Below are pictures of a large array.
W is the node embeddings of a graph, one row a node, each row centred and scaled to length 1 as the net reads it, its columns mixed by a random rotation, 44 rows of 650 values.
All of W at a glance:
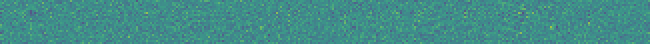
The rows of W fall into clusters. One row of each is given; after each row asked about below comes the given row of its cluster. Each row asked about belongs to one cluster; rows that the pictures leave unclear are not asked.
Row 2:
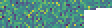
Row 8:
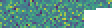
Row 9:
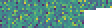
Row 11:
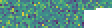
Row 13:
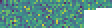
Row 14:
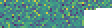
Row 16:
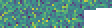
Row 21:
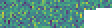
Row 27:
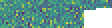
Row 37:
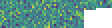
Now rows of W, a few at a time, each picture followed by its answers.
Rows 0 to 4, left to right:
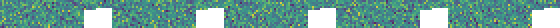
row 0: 37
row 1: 13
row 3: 11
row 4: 27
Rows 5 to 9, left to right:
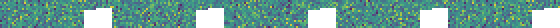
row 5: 9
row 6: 2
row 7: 8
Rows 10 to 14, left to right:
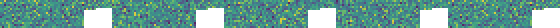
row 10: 14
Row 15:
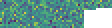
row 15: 21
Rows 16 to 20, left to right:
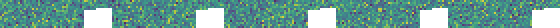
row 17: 13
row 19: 27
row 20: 14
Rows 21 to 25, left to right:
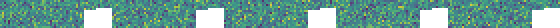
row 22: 16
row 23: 9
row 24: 16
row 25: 37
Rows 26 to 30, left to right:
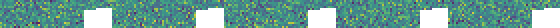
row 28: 27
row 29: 9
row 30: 21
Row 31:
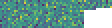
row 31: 9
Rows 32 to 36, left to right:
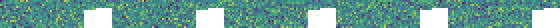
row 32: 13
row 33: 8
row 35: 37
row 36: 16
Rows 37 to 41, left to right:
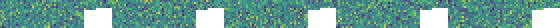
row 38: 14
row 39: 27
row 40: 37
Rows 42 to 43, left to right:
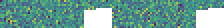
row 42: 13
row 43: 2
